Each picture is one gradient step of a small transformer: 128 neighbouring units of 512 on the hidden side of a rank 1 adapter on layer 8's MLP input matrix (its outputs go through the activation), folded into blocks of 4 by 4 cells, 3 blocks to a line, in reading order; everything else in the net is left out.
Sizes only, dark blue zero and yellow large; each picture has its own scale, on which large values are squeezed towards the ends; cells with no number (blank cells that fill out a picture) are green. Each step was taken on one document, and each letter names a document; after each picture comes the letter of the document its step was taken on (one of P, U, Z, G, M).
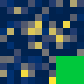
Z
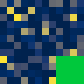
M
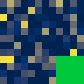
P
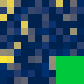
P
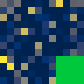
P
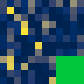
M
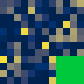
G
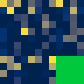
P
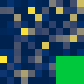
G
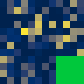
Z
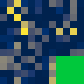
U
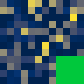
G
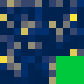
U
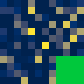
G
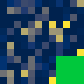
Z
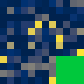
Z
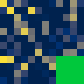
P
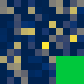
G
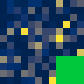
Z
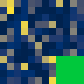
M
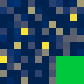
G
